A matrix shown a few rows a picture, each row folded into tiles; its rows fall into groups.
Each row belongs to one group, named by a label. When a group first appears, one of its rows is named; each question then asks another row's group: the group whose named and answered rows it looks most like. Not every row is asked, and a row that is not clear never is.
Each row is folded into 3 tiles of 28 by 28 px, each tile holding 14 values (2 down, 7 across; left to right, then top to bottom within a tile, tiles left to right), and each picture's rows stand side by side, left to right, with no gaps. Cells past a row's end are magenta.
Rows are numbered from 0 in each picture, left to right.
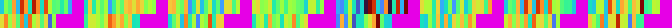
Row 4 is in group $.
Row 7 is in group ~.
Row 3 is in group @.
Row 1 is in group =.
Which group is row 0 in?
~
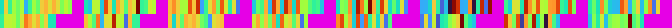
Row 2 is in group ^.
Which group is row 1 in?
~
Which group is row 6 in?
~
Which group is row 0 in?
=
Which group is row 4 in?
~
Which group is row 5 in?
$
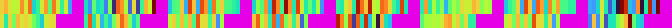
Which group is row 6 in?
~
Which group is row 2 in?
~
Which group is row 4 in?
~
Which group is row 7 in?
$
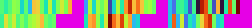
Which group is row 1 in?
=
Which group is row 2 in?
$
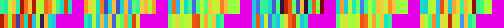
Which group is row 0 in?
~
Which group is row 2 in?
=
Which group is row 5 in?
~
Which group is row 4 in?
=
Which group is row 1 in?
@
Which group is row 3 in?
$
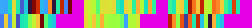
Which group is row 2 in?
~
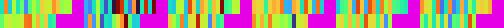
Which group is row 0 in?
=
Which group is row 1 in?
$
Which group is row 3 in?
^
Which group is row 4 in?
~
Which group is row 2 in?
~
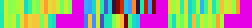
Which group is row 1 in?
$
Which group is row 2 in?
@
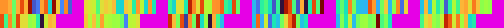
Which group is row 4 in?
$
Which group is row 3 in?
$
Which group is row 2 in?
~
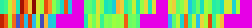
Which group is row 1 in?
$
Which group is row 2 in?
@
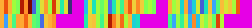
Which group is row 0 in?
^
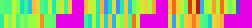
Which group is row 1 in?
@
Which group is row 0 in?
$
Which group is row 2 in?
^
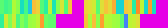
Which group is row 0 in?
$
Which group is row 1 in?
^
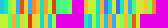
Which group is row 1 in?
@
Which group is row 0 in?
~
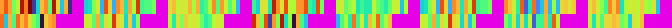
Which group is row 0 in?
^
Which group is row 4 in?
@
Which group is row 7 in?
^
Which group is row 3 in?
~
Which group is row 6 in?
@
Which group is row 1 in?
~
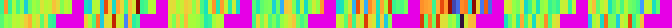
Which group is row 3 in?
$
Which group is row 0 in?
=
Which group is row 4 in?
~
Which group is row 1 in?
~
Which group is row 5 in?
^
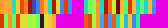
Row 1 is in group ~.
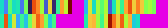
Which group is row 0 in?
$
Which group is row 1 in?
=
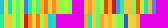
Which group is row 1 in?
^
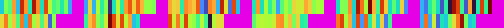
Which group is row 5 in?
$
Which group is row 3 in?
=
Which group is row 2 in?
^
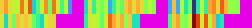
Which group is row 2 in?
=
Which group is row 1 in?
=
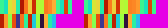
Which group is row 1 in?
~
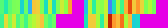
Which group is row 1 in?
=
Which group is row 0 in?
$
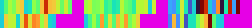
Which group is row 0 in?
=
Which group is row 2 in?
$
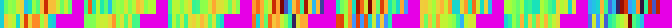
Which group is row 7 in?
$
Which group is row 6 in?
@
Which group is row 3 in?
^
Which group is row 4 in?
~
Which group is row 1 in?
=
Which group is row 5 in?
^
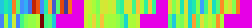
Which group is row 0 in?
$
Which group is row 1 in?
^
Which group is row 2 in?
@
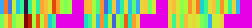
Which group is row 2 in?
^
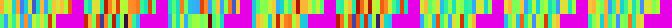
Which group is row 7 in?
@
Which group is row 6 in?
@
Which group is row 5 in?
@
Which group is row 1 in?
~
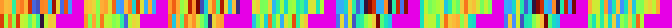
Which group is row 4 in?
$
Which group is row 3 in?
@
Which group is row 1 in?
^
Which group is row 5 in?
=
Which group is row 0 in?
^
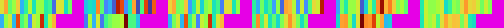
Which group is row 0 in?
@
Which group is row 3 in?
$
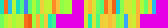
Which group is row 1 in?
^
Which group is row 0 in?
=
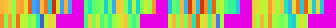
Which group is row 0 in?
^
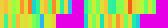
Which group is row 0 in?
^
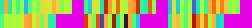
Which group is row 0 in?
=
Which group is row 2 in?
=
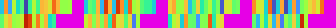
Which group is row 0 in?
=
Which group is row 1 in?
~
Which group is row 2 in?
@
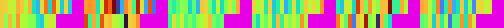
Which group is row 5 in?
@
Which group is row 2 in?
$
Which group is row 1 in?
^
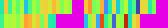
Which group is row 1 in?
@
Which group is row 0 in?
=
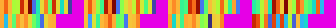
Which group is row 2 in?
^
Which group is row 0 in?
^
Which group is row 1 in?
^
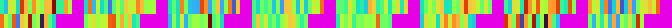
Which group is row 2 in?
$
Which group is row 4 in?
$
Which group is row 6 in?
~
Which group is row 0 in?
~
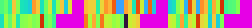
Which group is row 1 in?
^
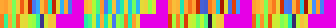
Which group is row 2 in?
^
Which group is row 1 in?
@
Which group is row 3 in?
^
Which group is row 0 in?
^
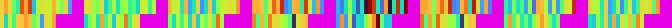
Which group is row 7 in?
@
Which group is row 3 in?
^
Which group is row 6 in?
$
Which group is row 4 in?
$
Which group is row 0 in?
^
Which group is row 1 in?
@
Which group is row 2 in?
@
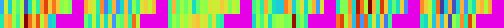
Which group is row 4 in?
~
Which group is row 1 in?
@
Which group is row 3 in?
$
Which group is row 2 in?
=
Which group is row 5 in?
@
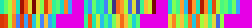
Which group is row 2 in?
~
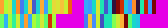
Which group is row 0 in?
@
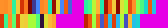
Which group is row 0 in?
^
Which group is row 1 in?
~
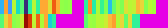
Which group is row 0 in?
=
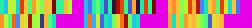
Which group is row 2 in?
^
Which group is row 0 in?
~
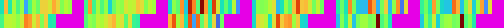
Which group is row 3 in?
=
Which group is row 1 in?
=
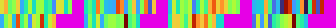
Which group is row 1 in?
$
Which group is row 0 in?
@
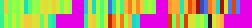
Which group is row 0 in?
=
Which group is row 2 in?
^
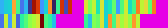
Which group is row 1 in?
@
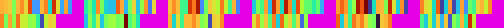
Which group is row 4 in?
^
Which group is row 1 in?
$
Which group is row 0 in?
^
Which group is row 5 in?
@
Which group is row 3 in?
~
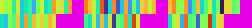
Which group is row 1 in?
@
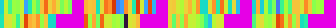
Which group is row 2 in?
^
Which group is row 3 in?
=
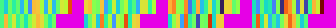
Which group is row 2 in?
@
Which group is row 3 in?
$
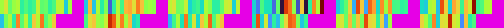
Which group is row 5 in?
~
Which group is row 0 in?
@
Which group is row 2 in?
@
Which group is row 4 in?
~
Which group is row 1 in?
=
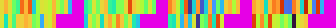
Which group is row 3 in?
^
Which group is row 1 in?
=
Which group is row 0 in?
^
